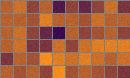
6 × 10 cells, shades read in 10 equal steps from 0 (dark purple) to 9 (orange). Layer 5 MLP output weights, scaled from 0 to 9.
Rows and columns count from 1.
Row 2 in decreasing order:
8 7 6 6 6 6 6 6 5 5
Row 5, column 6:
7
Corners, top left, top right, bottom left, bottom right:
6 3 6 3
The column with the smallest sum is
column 3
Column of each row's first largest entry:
2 4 2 8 4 5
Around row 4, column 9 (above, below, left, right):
6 6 8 8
